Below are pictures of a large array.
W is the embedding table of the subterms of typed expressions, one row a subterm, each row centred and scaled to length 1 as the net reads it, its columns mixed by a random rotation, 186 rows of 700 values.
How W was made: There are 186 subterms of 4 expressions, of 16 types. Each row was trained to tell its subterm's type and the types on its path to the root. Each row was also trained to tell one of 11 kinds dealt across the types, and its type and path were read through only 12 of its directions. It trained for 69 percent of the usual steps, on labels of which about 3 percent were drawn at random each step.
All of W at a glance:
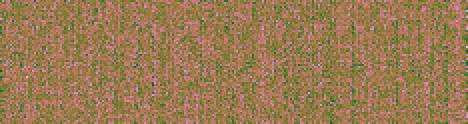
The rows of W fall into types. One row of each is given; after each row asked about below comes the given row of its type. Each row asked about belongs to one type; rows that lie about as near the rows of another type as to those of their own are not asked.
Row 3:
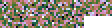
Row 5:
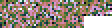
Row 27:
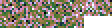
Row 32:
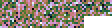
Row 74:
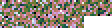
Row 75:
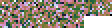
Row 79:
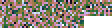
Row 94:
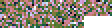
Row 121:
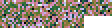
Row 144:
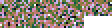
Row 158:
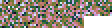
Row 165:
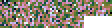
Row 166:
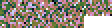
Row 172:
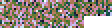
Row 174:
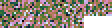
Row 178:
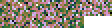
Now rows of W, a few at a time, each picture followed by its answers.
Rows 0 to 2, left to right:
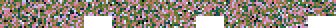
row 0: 174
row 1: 27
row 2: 121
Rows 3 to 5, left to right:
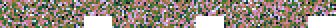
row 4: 165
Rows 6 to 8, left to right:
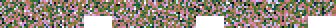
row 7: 74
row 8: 3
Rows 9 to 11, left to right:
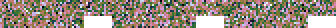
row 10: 144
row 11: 172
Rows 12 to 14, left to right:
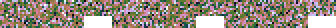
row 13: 32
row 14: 174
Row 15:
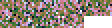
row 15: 74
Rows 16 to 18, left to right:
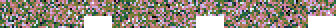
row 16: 27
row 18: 166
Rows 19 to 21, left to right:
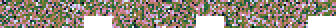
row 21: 158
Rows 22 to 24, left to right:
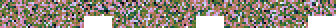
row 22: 32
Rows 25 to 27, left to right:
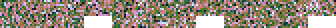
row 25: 32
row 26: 172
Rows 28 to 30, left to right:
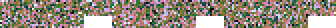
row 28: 144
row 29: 165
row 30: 174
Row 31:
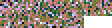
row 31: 32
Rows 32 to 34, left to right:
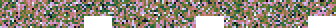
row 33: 172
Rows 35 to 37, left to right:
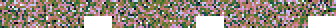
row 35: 5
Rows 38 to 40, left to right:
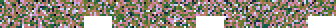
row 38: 121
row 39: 174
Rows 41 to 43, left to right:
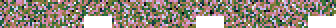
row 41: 27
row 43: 27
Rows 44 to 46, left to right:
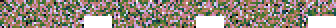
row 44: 27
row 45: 27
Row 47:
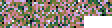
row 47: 121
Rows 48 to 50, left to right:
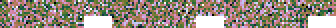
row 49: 174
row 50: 74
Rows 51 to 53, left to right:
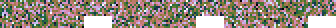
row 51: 27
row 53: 166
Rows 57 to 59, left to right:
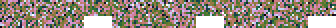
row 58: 32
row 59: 5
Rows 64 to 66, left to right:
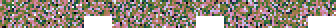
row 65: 144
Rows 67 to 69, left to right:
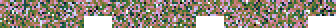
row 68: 166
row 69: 79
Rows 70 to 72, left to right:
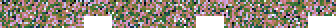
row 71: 174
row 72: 144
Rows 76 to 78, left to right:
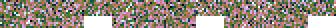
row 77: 166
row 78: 172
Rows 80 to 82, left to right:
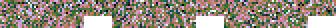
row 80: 172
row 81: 144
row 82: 158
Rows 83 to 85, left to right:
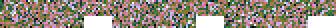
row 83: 178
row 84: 178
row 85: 158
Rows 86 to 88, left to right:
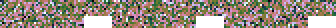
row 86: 166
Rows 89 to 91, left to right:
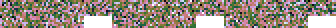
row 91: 32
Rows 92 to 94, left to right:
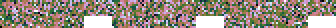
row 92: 5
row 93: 74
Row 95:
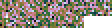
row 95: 165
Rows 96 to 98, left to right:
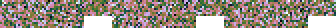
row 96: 32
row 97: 74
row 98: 178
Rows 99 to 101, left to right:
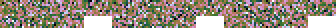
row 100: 165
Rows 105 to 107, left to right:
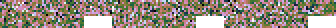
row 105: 178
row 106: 5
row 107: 74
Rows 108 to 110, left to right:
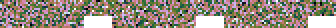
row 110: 158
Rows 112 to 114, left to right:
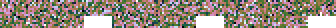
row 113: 27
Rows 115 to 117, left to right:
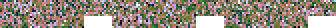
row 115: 166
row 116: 74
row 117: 121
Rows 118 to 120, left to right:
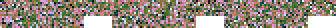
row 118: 166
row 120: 5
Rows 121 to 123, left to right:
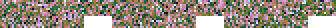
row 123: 165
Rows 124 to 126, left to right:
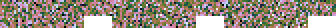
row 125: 144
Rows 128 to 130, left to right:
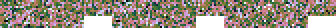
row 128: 165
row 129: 32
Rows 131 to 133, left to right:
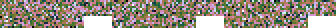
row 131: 121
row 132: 32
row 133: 178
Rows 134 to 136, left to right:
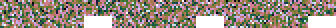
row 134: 174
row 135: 166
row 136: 74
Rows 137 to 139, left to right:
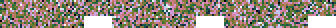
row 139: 178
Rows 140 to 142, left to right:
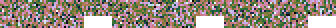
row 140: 144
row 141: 121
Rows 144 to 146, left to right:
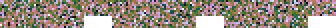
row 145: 75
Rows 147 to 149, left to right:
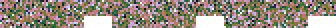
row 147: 94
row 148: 172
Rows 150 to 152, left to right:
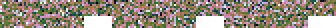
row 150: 5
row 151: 5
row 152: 74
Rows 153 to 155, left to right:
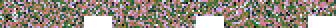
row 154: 158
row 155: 178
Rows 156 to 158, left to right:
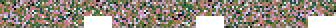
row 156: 165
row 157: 165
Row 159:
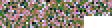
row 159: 3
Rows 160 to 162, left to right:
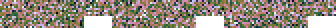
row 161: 75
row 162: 165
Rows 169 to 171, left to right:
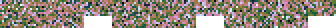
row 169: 158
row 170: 174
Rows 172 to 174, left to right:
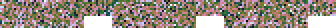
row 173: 166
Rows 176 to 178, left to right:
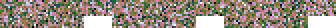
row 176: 172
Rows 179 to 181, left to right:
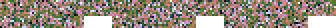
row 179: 75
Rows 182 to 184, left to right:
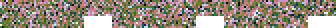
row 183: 174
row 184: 75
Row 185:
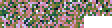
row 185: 172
